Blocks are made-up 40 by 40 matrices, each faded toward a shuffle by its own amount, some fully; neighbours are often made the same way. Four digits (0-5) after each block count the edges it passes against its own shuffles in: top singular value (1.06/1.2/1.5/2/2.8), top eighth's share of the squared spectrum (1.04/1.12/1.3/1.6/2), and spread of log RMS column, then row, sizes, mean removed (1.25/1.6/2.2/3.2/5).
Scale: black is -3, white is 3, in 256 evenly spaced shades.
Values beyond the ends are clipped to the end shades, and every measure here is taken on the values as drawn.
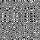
4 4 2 3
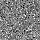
1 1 0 0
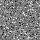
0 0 0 0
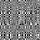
4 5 3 3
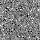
1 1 0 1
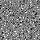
2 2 0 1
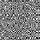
4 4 2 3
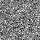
0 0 0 0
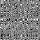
4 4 2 2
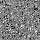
0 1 0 0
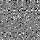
3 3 0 2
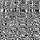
4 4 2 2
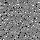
0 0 0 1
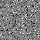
2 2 0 1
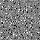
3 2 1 1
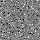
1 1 0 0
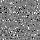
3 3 0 1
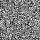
0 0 0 0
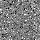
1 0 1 0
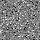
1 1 0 0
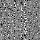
1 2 2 0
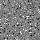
1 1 1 0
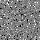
0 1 0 0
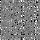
2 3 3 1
